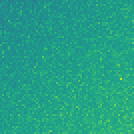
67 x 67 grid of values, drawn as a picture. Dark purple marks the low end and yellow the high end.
No row or column stands out. No regular stripes run through it. Values rise toward the bottom right. Neither half mirrors the other.
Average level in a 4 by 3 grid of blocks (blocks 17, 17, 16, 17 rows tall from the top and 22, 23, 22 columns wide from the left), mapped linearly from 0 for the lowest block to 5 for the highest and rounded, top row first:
0 1 2 | 1 2 3 | 2 3 4 | 3 4 5
